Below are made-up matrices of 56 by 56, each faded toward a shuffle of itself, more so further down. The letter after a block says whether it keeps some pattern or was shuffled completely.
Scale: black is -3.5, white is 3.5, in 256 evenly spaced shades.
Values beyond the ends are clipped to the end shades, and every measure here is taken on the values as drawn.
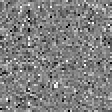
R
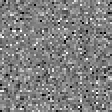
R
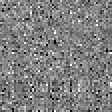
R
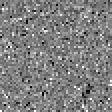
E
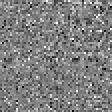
R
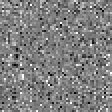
R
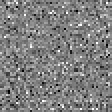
R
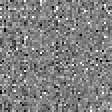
R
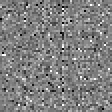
R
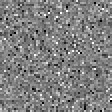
E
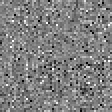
R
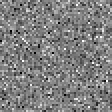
E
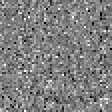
R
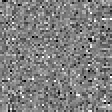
R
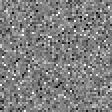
E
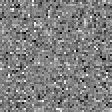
R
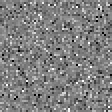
E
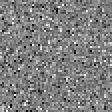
E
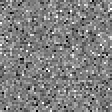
E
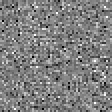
R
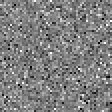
E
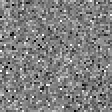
E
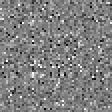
R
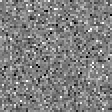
E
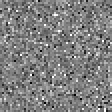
E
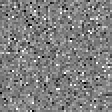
E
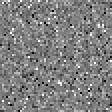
E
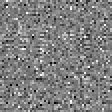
R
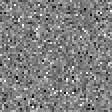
E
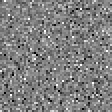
E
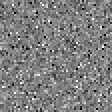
E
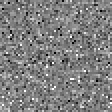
E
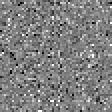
R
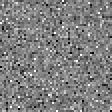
E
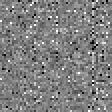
R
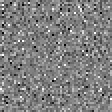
R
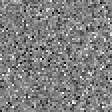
E
